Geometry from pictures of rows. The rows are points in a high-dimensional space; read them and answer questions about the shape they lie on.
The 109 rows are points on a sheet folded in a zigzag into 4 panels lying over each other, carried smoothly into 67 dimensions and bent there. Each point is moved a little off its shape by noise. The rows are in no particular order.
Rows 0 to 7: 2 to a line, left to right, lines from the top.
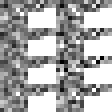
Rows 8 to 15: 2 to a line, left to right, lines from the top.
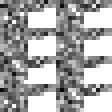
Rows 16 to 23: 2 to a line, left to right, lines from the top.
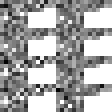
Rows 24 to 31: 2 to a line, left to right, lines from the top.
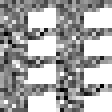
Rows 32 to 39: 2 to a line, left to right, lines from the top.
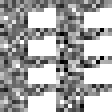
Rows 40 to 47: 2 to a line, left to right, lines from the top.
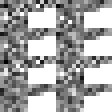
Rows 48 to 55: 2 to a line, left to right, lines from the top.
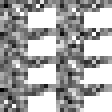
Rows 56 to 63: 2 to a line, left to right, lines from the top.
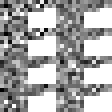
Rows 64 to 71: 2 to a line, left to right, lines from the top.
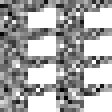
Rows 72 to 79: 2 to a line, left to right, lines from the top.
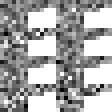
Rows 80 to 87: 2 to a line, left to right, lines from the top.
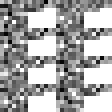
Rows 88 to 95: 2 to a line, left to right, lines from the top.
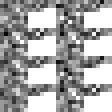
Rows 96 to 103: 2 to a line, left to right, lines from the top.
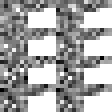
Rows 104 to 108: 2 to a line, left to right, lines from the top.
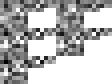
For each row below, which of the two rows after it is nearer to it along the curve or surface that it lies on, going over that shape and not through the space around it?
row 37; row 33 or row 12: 12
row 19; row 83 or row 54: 54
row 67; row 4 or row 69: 4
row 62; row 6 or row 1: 6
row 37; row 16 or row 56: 56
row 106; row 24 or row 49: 49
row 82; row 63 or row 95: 63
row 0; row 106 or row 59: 106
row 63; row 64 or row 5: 5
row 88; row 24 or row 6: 6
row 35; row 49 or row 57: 49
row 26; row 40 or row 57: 40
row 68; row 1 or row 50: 50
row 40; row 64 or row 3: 3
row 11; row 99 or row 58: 99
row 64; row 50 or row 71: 50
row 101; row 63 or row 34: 34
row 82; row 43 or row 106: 106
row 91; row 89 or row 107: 107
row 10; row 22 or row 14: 14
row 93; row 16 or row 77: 77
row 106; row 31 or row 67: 31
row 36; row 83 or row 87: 83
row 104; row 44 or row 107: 107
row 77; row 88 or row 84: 88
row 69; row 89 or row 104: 104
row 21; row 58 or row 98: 98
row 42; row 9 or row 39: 39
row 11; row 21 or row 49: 49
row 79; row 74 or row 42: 74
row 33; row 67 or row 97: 97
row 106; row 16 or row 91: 91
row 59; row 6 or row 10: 10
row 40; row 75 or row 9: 9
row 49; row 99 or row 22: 22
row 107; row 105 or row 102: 105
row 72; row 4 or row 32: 32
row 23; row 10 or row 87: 10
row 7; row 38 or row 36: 38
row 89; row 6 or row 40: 6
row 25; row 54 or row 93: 54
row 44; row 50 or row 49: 49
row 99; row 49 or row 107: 49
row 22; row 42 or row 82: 82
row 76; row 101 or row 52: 101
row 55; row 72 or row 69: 69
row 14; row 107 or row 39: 39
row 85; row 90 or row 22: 22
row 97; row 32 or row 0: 0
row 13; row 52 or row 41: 52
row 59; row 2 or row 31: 2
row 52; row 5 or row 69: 69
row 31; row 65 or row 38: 38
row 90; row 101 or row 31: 31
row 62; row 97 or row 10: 10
